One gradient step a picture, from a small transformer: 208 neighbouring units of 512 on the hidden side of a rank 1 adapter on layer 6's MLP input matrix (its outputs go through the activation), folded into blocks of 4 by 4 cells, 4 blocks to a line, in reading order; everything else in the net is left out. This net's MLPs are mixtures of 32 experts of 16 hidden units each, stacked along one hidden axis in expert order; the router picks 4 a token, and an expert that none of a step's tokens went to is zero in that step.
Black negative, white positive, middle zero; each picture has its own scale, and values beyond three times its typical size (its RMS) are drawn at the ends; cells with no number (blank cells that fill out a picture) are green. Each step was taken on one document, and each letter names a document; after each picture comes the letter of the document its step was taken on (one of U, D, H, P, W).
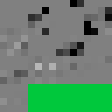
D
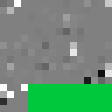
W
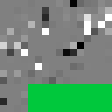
D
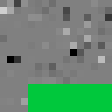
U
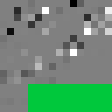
D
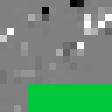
D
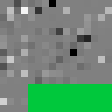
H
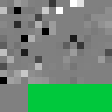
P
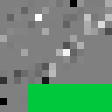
D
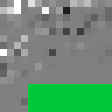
P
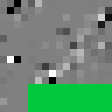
U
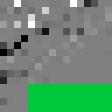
P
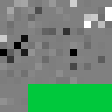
H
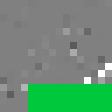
W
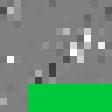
U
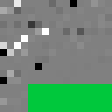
P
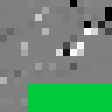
D
